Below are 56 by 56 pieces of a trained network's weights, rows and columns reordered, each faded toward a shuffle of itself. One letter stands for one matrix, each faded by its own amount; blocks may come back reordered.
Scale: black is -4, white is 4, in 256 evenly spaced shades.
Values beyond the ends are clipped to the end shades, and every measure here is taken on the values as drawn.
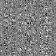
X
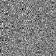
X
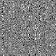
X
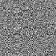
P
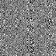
X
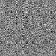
P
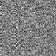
P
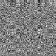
P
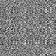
P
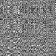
P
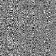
X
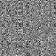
P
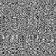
P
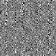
X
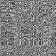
P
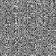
P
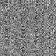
P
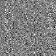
X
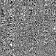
X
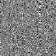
X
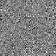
X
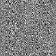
X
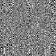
X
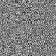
P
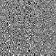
X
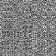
P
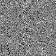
X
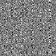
X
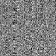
P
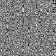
X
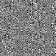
X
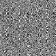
X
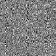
X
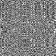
P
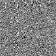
X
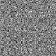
P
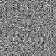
P
